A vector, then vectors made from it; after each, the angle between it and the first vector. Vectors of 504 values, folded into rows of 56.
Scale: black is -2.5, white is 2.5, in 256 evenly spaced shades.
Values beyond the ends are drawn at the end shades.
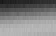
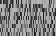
orthogonal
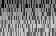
partly aligned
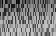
partly aligned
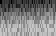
nearly parallel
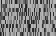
orthogonal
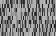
orthogonal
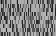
orthogonal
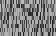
orthogonal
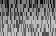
partly aligned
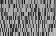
orthogonal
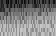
nearly parallel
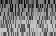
partly aligned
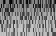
partly aligned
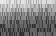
nearly opposite
